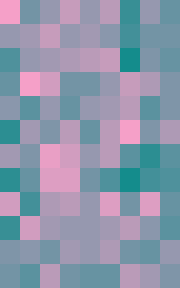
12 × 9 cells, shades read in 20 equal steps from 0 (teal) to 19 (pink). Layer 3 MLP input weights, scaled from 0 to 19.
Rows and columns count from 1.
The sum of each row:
99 91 86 106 86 99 94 65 107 95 89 85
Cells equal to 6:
6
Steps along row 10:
up down down same up up down down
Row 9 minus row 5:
6 -2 2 7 0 5 -6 11 -2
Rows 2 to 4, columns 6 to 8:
10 4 8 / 15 0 9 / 11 15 13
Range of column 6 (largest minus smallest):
12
